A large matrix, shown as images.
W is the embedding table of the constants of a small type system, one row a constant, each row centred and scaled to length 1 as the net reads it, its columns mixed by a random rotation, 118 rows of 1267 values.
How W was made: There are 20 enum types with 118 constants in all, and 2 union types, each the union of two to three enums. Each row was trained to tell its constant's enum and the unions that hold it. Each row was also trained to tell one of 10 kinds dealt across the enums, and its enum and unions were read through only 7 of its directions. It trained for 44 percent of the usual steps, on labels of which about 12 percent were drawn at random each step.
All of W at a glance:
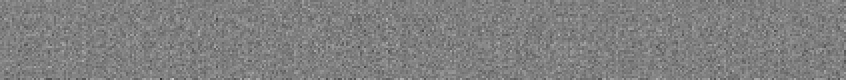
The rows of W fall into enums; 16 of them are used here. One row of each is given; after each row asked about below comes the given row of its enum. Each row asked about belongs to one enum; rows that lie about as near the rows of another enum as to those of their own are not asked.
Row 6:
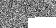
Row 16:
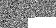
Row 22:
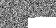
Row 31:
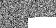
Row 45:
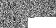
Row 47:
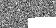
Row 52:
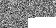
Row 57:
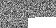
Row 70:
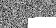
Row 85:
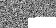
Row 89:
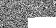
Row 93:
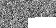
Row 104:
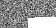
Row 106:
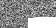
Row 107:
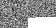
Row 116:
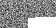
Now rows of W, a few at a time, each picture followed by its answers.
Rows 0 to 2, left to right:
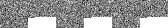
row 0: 22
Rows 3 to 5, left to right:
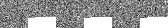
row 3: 89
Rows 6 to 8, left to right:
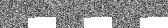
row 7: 89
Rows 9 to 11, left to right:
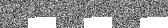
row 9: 6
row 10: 52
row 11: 85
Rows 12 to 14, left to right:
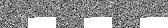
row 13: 107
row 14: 22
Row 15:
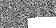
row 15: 47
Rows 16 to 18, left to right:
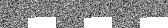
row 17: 52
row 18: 16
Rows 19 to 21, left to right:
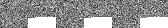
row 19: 93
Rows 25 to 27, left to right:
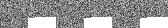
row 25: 89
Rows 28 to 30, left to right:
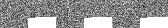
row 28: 47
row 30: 85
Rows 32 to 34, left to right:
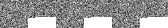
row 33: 22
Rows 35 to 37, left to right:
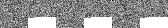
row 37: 45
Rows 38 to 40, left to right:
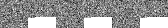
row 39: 107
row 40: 106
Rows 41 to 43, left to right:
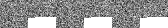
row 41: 93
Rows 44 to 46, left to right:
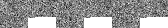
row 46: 116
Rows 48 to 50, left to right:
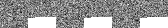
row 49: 85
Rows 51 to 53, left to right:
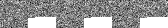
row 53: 89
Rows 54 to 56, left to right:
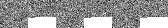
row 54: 22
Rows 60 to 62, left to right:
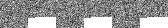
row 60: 70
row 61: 52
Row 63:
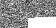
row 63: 52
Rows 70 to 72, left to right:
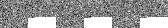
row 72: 6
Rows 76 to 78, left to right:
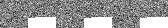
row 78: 89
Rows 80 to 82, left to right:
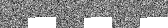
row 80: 107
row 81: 31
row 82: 93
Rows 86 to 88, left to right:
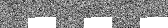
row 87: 93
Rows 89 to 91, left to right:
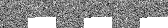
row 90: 52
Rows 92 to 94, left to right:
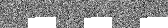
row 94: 85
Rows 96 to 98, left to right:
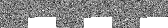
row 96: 106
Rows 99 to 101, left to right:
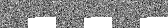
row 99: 47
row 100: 22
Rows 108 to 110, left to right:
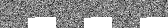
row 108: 107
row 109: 6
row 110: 45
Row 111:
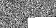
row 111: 107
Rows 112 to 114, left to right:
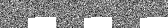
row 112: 85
